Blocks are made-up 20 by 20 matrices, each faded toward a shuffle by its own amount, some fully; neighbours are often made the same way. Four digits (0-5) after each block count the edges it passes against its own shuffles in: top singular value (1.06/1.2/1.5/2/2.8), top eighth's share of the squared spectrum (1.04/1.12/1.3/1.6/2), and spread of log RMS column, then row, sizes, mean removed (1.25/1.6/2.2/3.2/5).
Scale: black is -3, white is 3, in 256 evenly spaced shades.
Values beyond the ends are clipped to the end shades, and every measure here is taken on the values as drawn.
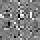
3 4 1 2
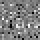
3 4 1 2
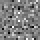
2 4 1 1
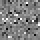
0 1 0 1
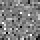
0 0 0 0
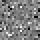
0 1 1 0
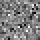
0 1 0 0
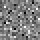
1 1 0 0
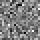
2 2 0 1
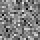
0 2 0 0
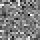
2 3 0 2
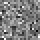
0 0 0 0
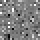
2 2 1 0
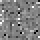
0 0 0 0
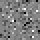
0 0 0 0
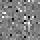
2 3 1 0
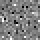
0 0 0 0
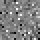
0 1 0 0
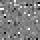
0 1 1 1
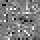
2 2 1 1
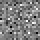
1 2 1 1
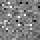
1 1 0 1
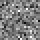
0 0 1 0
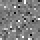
0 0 0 0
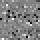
0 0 0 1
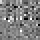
3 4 1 2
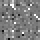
2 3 0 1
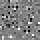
1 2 0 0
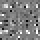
3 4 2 2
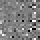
3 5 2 1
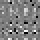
3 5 2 2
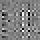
4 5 2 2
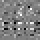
3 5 0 2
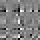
4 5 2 3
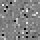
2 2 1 0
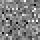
2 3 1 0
